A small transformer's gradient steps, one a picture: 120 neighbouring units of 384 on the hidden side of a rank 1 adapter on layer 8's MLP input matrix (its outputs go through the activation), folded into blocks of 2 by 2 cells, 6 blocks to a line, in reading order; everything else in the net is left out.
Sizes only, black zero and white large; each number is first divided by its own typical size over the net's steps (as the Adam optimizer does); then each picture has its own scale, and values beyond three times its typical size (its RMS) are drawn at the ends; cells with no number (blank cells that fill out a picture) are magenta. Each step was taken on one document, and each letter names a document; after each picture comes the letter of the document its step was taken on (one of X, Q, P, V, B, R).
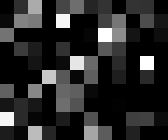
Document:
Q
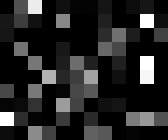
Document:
Q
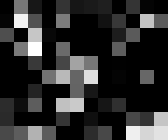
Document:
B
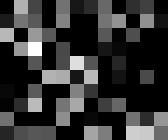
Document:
B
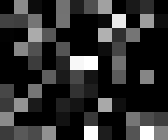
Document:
B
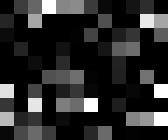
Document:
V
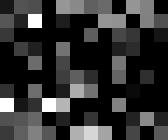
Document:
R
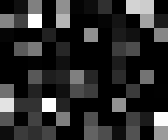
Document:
R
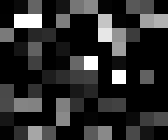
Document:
B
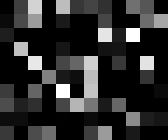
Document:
Q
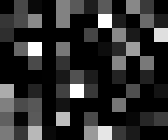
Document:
R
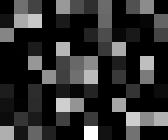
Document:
Q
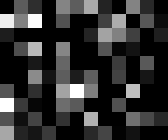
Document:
R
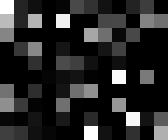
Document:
R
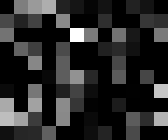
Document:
V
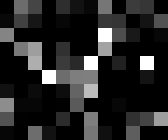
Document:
Q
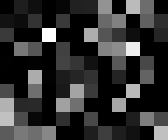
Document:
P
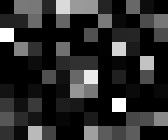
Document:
Q
